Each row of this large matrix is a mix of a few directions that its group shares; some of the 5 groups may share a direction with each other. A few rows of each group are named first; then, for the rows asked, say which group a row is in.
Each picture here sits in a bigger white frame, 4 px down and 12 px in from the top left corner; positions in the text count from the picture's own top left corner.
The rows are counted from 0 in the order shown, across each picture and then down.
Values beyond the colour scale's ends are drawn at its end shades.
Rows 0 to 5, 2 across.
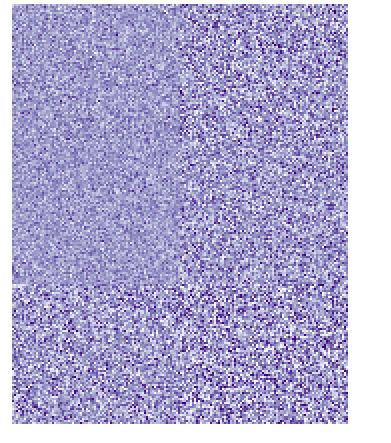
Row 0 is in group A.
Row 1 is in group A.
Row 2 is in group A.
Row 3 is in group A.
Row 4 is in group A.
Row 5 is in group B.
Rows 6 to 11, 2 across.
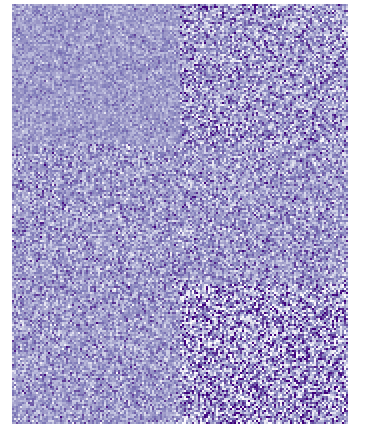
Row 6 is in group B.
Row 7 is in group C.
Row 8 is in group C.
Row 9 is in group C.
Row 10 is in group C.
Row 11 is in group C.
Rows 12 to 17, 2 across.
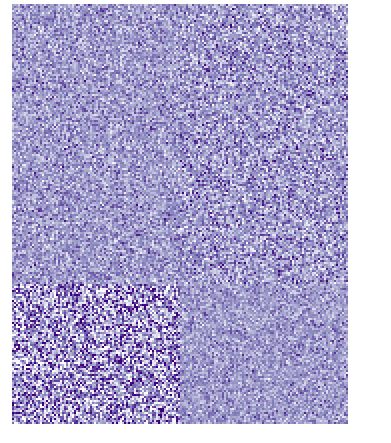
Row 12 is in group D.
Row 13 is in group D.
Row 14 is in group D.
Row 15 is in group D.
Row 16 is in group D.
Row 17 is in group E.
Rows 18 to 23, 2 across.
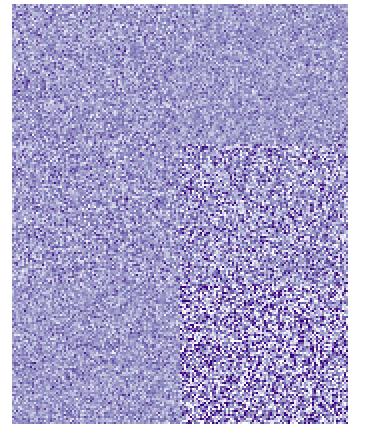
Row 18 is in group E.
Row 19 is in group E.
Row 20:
B
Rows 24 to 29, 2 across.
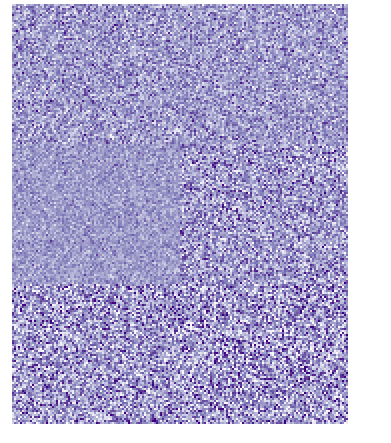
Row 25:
A
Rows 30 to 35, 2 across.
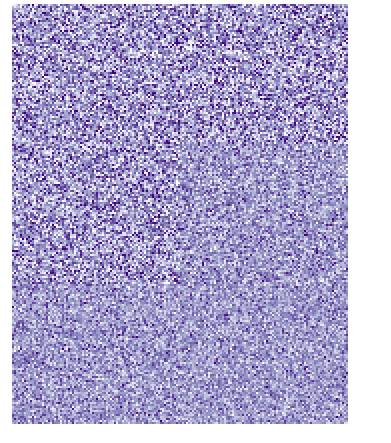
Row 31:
E
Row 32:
A
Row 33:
D
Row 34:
B
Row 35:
D
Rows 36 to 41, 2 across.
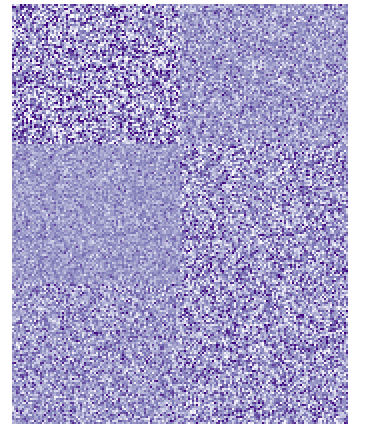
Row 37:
A
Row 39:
E
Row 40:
A
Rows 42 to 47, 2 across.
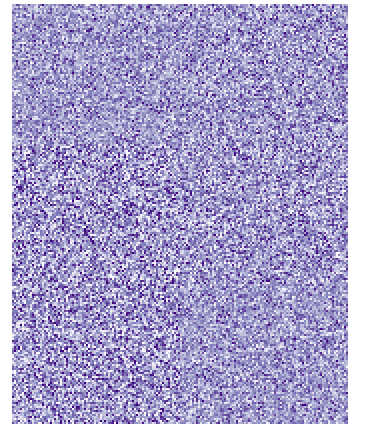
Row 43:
D
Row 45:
D
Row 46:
B
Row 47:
B
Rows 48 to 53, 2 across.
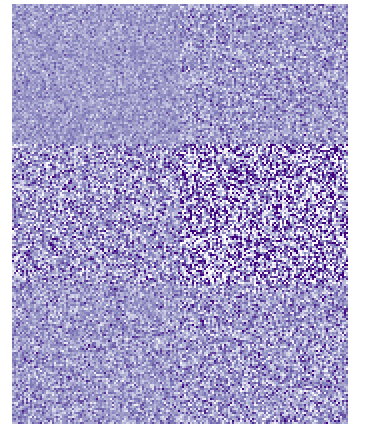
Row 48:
E
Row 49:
B
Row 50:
A
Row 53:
C
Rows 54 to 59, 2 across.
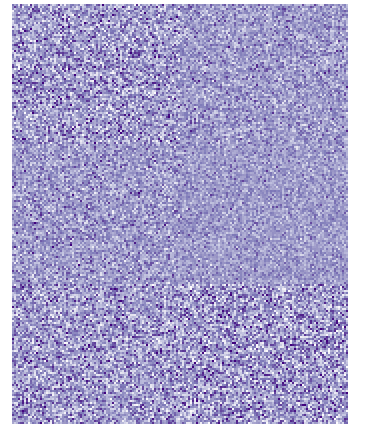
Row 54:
A
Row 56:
A
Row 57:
E
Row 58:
B
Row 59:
B
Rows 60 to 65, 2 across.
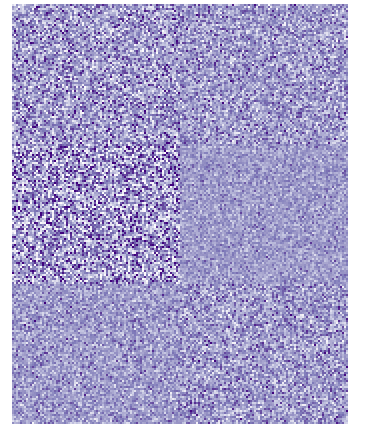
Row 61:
C
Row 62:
A
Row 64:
C
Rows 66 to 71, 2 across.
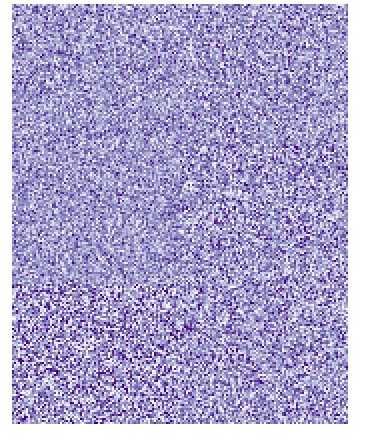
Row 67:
D
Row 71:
E
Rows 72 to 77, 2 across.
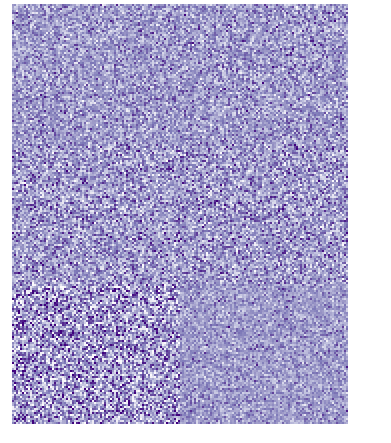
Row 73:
C
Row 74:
C
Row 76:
C
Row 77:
B
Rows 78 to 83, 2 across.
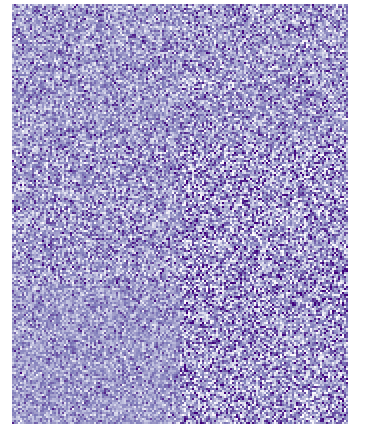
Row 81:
E
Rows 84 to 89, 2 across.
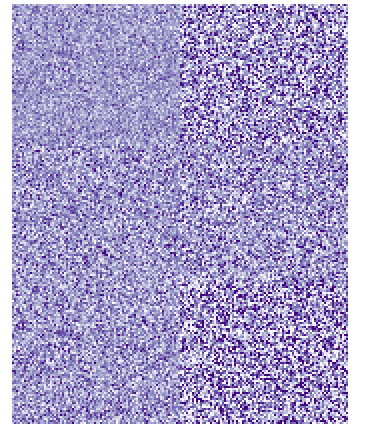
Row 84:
B
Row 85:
C
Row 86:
D
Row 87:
D
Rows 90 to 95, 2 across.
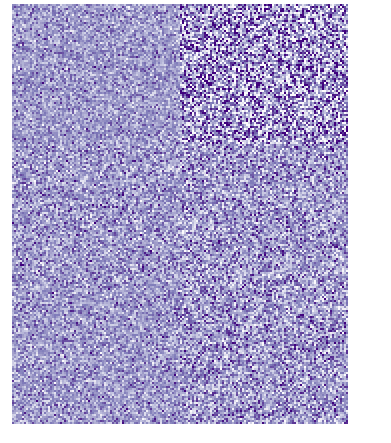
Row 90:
A
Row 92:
C
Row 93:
E
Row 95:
B
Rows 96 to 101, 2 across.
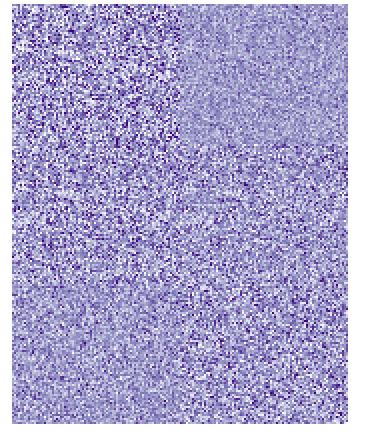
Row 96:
E
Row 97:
D
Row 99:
C
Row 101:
D
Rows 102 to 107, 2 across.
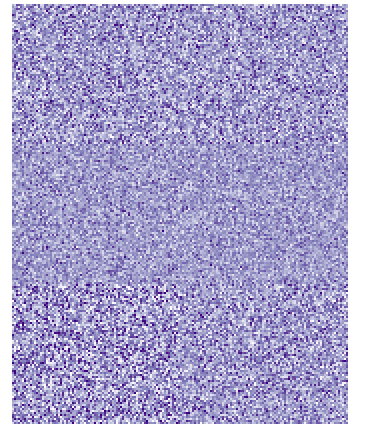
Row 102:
E
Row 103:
A
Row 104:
D
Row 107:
C
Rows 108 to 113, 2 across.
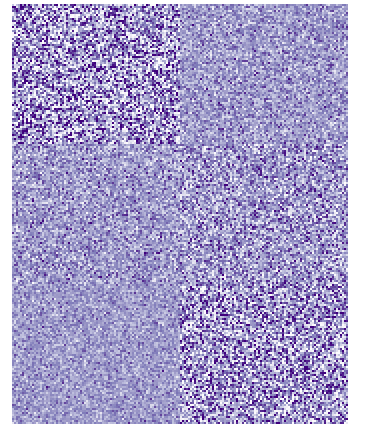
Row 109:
A
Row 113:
D
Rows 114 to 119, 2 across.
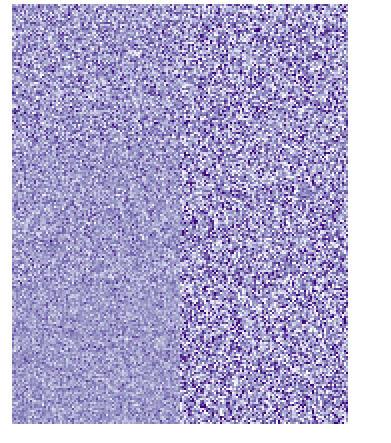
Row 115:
C
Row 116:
E
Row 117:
E
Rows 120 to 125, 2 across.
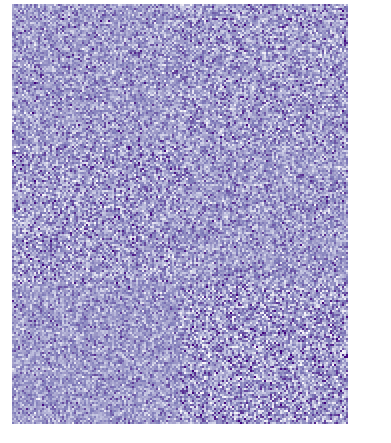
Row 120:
A
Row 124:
D
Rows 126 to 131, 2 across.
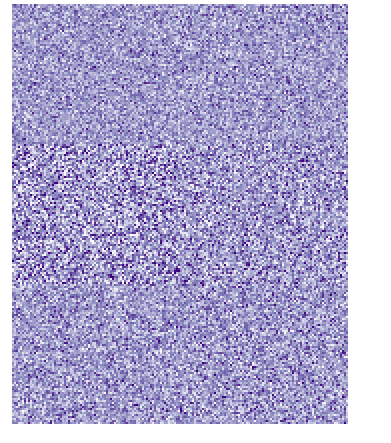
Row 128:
E
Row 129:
C
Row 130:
B
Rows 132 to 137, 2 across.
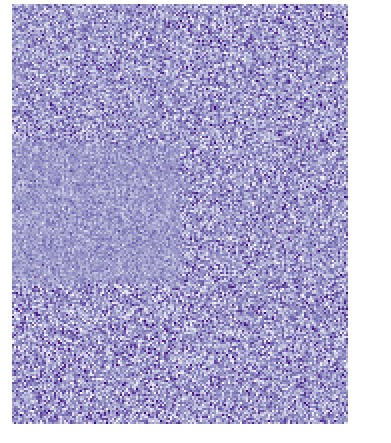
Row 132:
A
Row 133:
D
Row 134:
A
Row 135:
C
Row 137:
C
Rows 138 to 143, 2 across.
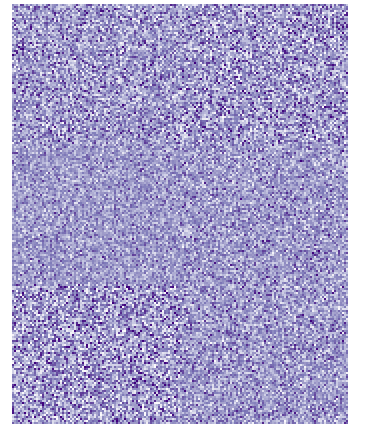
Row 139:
A
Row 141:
C
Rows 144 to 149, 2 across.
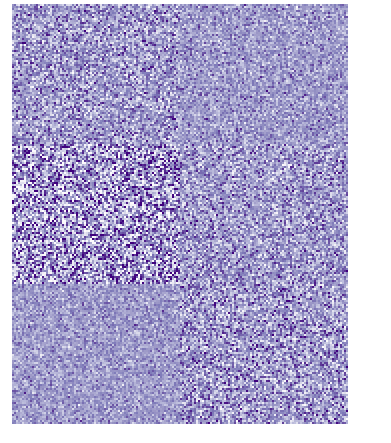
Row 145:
D
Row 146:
E
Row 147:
E
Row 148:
A
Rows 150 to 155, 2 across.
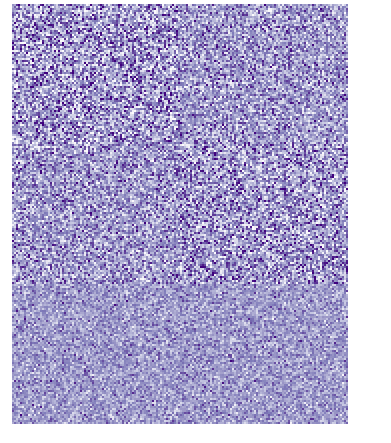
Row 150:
C
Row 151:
D
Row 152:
C
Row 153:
A
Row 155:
C
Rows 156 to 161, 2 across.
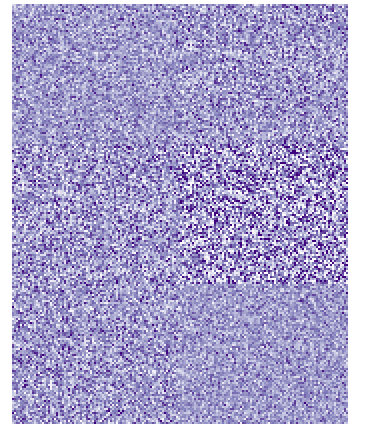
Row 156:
A
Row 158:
B
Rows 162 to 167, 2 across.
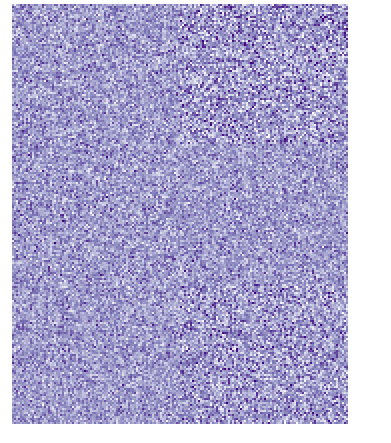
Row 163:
C
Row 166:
E
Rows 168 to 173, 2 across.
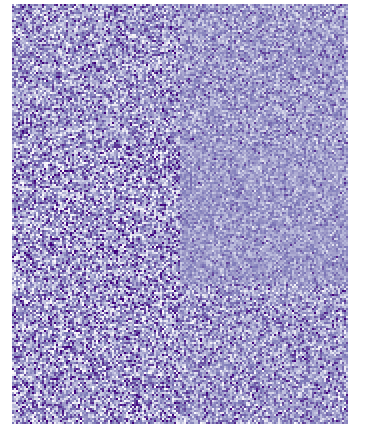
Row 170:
A
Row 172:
A
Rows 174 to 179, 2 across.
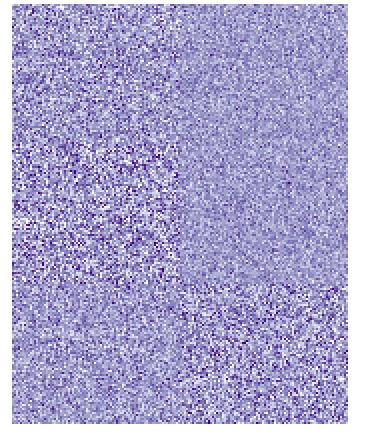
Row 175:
E
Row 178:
C
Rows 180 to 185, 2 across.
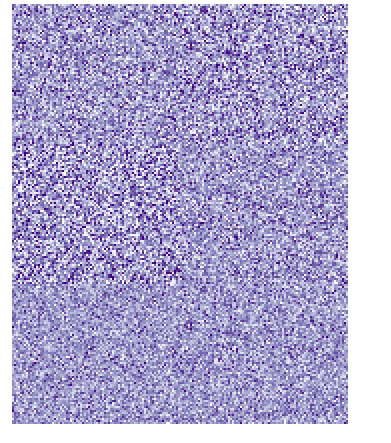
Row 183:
A
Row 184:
A
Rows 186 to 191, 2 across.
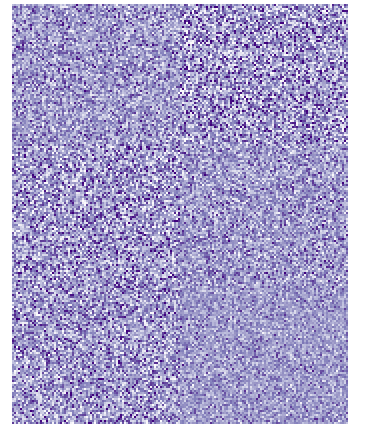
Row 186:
E
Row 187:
C
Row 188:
C
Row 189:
E
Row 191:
A
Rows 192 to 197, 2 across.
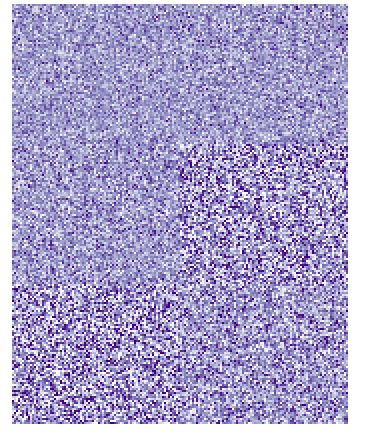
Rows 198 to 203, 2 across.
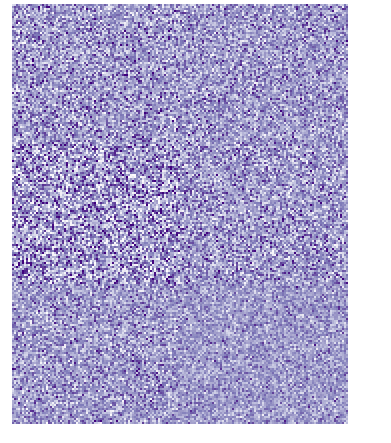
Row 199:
E
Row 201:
D
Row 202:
D
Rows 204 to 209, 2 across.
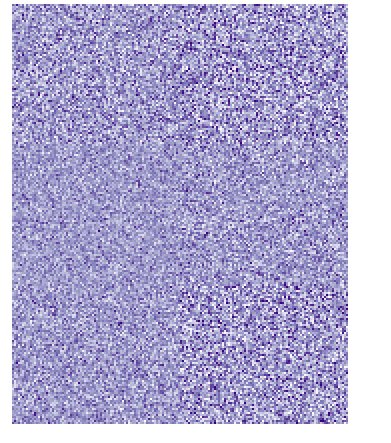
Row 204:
D
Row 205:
B
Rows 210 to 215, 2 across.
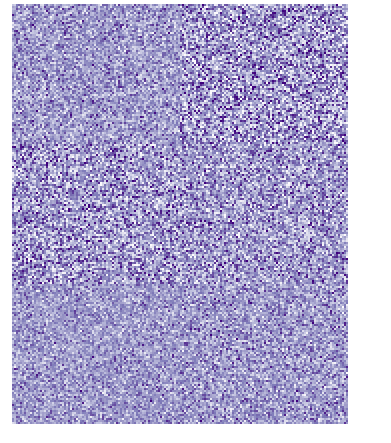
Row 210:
E
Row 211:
A
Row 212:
B
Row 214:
D
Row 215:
A
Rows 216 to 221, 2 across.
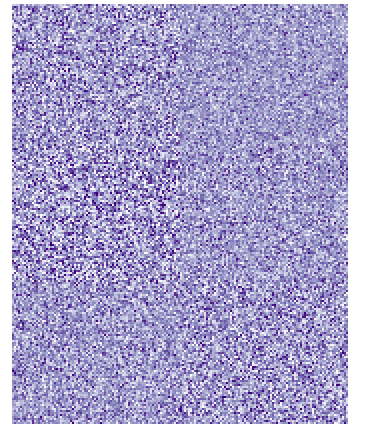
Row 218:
A
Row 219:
D
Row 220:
C
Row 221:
A
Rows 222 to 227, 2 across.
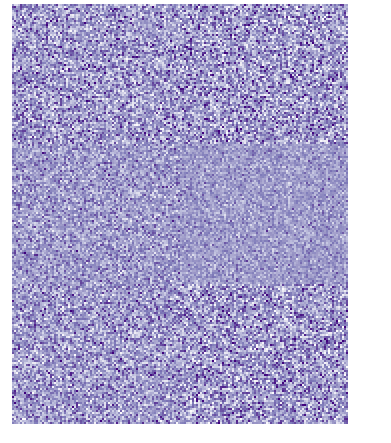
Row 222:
B
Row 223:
D
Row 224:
A
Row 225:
D
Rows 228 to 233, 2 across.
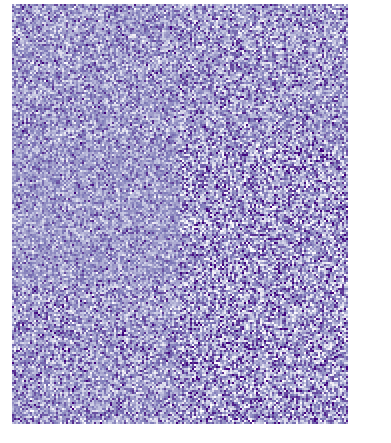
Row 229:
A
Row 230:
A
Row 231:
D
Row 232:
D
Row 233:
A
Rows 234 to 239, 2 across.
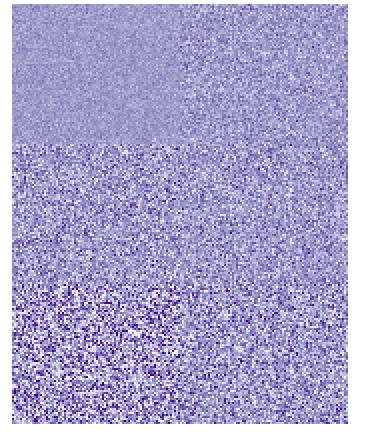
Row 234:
C
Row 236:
E
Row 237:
D
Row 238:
A
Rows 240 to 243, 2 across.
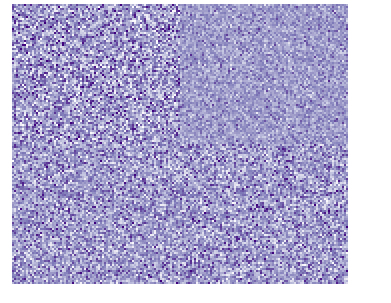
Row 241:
D
